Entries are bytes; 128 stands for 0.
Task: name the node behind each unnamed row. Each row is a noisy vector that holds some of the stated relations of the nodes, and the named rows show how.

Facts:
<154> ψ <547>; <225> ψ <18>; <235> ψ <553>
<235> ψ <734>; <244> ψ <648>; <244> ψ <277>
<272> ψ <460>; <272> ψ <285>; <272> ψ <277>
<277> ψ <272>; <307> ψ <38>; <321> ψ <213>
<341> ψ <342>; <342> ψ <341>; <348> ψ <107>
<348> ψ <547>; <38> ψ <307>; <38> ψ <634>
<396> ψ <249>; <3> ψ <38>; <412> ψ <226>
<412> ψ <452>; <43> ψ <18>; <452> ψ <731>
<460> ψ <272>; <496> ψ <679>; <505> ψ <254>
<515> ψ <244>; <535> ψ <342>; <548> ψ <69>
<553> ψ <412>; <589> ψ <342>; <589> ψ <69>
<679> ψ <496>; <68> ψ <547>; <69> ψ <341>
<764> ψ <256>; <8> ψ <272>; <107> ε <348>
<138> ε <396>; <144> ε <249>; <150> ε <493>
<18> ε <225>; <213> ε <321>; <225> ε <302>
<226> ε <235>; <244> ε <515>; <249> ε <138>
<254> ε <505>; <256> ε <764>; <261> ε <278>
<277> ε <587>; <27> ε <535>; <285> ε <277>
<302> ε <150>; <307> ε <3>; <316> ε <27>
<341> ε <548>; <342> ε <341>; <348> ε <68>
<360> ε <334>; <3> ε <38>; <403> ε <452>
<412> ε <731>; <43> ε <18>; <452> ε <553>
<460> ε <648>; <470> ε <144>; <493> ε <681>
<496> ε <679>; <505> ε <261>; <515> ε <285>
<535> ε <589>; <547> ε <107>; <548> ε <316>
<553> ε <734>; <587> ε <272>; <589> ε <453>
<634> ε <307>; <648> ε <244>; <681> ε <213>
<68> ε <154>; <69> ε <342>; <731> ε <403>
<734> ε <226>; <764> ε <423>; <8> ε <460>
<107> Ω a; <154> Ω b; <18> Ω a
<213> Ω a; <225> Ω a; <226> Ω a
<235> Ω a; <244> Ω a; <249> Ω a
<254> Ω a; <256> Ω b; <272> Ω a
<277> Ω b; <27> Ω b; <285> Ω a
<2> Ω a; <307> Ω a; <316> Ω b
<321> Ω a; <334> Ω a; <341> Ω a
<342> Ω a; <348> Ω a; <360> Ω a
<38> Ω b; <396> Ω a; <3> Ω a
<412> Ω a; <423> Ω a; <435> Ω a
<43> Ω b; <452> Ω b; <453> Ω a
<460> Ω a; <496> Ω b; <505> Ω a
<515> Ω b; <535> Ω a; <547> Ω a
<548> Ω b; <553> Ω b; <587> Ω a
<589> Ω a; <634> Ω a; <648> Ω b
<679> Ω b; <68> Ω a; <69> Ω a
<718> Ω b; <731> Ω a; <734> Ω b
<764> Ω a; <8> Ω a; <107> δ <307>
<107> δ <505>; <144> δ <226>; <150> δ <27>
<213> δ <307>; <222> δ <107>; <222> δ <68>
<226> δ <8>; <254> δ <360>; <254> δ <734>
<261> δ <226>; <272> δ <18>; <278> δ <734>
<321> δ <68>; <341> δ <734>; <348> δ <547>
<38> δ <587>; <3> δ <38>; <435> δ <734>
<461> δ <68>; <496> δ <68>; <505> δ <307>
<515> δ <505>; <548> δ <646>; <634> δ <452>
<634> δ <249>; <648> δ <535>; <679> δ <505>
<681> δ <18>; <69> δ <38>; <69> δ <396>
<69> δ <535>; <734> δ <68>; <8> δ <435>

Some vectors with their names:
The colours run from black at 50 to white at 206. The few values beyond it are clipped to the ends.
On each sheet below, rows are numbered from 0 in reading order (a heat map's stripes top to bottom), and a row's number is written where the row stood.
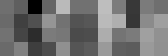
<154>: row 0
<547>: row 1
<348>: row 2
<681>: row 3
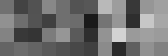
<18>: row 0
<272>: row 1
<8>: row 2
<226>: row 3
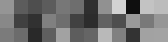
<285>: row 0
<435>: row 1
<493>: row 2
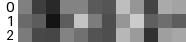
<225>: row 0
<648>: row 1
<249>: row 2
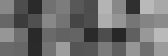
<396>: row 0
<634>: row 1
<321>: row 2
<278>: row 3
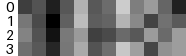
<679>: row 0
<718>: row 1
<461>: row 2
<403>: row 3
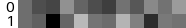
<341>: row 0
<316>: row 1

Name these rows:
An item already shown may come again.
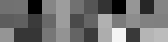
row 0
<734>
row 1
<261>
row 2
<460>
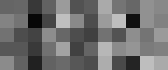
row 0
<150>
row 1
<277>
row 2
<341>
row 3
<144>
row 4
<235>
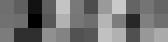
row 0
<648>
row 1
<27>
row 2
<360>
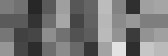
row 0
<493>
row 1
<144>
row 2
<342>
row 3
<244>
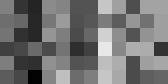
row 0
<764>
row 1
<278>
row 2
<412>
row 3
<505>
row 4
<360>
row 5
<256>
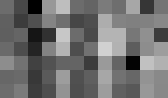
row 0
<496>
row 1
<69>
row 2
<515>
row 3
<470>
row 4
<453>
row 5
<150>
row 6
<681>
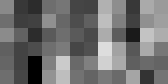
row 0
<2>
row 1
<731>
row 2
<589>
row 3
<307>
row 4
<43>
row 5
<496>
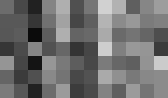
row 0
<470>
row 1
<144>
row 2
<38>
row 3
<107>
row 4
<68>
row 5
<634>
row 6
<222>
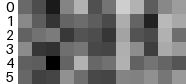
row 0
<470>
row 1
<535>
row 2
<213>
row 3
<2>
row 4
<548>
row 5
<254>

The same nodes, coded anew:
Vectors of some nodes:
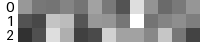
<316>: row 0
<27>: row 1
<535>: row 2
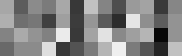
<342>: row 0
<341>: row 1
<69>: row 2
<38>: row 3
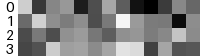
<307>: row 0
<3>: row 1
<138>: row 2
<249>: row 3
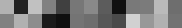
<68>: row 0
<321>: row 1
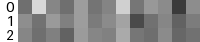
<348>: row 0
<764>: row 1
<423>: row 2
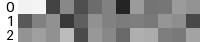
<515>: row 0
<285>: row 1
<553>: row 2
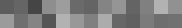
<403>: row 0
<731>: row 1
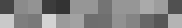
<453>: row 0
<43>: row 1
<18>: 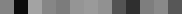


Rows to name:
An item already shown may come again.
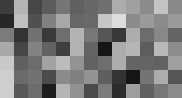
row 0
<681>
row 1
<150>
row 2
<435>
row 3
<734>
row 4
<256>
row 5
<107>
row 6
<254>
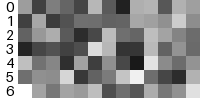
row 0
<734>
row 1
<681>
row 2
<589>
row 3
<226>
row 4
<341>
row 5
<38>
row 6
<496>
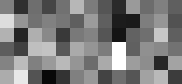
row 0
<435>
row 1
<505>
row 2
<68>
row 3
<27>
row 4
<648>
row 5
<213>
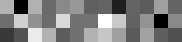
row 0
<360>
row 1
<634>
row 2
<396>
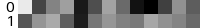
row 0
<307>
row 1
<235>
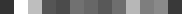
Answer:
<272>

